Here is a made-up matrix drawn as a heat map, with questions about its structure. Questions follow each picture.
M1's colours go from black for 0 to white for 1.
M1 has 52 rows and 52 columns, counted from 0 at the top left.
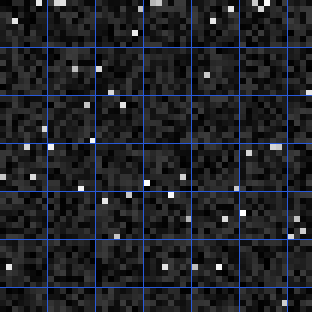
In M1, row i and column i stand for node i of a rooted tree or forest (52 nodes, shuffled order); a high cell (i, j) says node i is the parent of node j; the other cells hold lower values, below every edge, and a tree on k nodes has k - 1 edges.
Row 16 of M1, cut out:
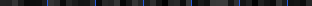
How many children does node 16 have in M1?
0
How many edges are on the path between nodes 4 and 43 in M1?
7
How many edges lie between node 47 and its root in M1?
6
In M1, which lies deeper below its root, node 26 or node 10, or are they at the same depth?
the same depth
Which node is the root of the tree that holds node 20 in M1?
33
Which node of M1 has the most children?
0
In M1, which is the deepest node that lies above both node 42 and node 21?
0
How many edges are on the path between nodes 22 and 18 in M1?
8
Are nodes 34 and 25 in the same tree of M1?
no
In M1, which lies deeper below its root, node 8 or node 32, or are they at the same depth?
the same depth
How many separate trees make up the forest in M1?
4
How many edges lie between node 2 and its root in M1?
1
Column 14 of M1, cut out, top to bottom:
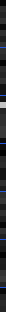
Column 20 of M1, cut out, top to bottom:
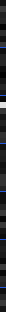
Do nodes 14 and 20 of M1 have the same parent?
yes
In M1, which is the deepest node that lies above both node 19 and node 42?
0
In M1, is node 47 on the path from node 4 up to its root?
no
